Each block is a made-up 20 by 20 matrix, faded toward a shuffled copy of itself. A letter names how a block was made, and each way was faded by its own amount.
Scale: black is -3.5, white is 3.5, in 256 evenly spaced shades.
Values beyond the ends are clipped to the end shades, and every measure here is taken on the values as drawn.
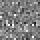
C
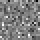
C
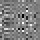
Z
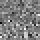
C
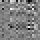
Z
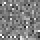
C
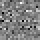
C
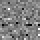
C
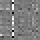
Z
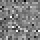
C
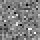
C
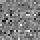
C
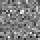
C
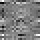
Z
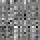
Z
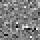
C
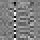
Z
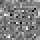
C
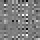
Z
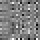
Z
